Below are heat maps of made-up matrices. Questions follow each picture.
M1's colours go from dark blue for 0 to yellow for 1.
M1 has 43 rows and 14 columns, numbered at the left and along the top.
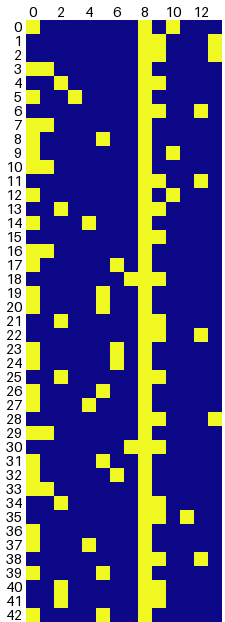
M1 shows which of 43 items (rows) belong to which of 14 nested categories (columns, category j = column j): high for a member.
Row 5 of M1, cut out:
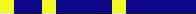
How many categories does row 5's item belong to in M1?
3
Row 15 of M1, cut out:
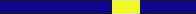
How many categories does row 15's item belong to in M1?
2
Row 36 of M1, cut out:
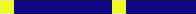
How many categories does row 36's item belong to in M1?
2
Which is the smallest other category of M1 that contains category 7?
9
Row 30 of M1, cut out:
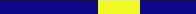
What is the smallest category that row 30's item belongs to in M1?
7
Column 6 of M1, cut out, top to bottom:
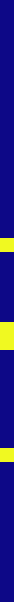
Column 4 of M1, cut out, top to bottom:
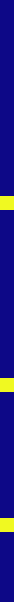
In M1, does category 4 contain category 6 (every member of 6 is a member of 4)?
no
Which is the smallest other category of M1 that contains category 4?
0
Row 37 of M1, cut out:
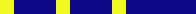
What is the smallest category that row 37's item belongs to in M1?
4
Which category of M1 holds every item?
8
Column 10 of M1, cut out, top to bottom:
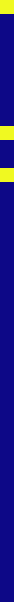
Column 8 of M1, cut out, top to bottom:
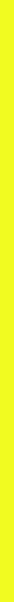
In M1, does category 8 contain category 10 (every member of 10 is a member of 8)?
yes
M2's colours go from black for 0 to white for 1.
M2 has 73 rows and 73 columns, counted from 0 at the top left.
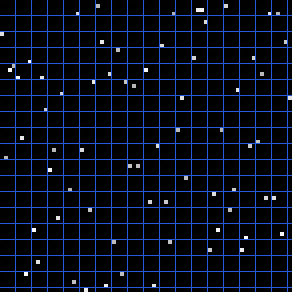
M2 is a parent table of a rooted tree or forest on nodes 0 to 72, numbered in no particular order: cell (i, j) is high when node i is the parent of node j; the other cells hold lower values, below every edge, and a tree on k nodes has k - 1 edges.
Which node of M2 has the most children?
3
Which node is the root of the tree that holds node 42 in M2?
47
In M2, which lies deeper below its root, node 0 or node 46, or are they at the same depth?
the same depth
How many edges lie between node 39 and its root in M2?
3
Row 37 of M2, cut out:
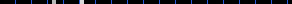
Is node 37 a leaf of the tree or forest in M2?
no
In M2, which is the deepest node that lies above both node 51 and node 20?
50
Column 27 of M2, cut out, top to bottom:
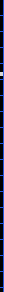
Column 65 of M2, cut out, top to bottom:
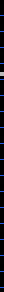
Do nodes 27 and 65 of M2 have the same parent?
yes
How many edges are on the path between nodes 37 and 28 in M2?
7
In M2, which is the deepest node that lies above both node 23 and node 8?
17
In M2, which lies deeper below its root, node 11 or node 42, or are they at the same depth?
the same depth
